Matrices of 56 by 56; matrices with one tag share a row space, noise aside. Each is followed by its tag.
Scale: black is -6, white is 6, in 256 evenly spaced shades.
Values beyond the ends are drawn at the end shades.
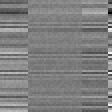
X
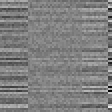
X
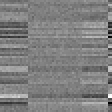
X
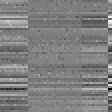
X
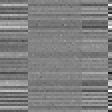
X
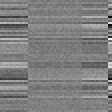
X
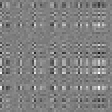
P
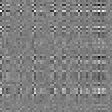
P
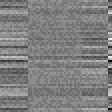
X
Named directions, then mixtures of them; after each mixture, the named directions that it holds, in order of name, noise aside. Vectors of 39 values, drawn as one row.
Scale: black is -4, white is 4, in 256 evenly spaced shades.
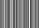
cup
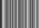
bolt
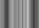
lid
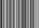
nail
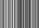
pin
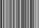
nail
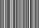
cup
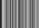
bolt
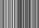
pin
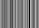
cup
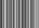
nail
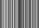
bolt, pin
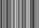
lid, nail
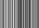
pin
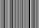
cup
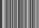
bolt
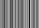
cup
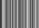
bolt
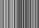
cup, pin
